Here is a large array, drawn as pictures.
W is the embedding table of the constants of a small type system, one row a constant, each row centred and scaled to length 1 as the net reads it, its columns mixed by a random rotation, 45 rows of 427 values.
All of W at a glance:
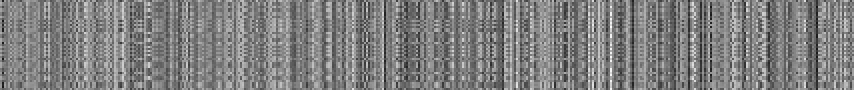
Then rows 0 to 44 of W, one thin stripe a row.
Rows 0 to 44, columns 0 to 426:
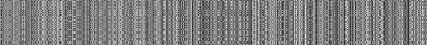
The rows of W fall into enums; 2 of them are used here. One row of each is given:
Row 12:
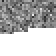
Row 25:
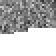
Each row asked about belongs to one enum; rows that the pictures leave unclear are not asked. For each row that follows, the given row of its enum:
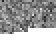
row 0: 12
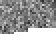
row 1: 25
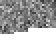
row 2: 25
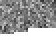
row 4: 25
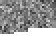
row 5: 25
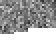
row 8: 25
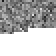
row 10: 12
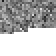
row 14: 12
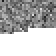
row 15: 12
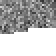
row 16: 25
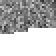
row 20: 25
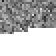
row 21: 12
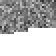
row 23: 25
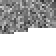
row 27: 25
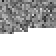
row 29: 12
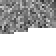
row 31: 25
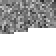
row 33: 25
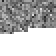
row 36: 12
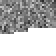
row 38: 25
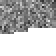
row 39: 25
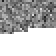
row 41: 12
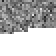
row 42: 12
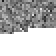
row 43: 12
